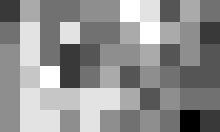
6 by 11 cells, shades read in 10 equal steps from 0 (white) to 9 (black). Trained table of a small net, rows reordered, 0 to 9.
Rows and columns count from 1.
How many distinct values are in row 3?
6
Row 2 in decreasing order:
7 5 5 5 5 4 3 3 1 1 0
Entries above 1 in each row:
9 8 10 10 8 8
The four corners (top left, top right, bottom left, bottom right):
7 5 4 7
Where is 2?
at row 4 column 2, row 5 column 3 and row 5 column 4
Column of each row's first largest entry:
1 11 4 4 8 10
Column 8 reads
1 0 3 4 6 4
